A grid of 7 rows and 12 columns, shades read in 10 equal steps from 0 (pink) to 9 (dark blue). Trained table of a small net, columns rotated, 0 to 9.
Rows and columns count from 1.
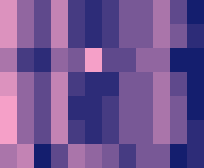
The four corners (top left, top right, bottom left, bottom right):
1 9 3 8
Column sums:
9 29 47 20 44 44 47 38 34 24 45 60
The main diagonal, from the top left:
1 4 8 2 8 8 5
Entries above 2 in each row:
10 10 11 10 10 10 11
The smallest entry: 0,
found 3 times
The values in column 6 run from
0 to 8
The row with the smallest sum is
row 6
